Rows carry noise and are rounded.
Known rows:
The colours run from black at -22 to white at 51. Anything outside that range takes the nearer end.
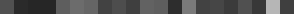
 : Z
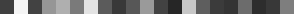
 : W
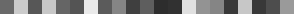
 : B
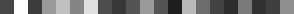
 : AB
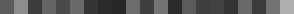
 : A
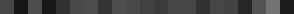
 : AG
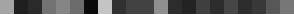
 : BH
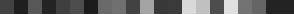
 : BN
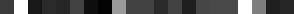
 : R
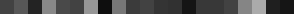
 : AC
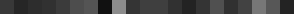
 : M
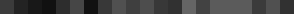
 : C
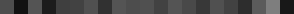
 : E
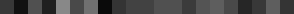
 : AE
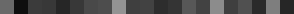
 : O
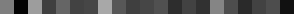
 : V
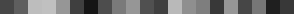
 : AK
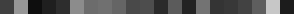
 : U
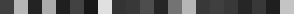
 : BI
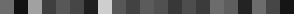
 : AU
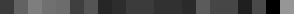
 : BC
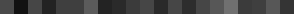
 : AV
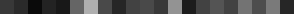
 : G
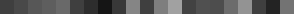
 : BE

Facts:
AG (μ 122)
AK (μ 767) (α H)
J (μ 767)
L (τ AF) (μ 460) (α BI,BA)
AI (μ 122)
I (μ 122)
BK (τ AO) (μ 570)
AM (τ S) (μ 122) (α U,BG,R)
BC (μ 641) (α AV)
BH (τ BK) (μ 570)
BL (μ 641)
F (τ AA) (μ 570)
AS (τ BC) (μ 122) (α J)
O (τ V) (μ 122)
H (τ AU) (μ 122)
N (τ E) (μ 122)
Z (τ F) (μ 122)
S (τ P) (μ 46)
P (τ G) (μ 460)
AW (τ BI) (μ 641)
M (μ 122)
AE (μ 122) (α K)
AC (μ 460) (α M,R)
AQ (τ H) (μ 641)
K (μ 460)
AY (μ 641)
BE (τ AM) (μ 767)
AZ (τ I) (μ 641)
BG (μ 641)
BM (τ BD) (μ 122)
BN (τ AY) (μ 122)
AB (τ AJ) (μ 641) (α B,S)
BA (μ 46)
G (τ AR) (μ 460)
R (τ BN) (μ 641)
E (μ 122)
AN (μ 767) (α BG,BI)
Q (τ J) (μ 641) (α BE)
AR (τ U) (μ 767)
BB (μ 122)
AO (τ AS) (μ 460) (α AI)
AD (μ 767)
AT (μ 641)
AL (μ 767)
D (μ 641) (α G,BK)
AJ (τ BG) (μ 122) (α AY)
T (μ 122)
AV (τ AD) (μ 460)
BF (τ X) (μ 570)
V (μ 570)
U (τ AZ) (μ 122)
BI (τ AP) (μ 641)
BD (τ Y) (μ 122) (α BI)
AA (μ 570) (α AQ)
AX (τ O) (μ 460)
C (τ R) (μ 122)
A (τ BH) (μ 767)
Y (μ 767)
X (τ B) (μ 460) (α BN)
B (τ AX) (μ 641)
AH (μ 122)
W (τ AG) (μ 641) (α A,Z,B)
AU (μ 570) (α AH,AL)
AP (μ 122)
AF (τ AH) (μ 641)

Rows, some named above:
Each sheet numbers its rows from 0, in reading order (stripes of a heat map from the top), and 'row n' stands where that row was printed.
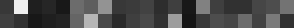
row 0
AZ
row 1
G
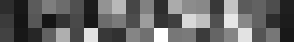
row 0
H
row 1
BN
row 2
S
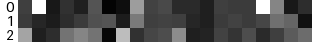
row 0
R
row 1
M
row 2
BH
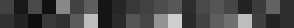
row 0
AE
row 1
P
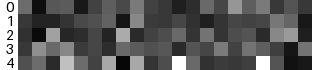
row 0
AX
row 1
M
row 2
BA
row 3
AQ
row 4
AM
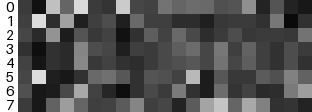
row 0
AA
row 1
BG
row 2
J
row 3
AJ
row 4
AJ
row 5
AR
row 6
AS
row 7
X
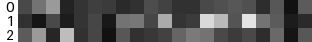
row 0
AY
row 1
BN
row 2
AN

